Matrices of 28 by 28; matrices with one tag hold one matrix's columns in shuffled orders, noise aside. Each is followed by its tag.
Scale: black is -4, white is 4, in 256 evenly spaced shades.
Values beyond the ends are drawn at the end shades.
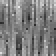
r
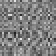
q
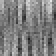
r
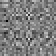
q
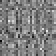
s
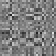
q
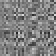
q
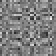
q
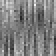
r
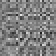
q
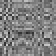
q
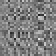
q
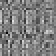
s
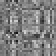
s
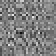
q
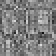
s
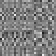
q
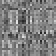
s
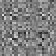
q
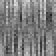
r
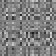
q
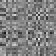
q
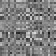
q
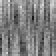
r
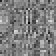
s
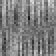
r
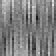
r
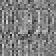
s
